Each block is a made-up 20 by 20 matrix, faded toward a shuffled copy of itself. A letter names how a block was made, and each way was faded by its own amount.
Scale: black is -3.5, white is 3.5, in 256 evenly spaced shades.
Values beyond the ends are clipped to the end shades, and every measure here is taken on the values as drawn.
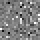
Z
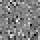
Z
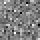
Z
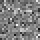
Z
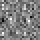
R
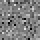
Z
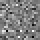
R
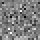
Z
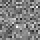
R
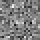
R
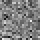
R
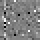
Z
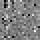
Z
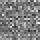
R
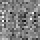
R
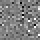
Z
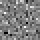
Z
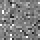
Z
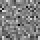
R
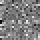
R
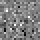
Z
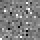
Z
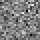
Z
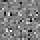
Z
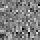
R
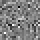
R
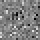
Z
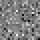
Z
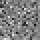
Z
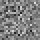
R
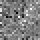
Z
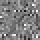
Z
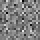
R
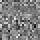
R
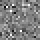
Z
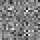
R
